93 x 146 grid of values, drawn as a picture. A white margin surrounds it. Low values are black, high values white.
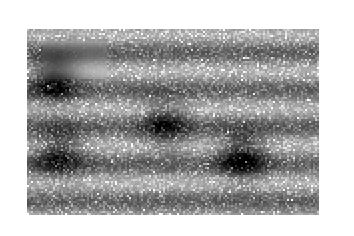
There are four dips. Stripes running across repeat 5 times from top to bottom. The top left is the smoothest part. In the top left lies a patch that is calmer than the rest.
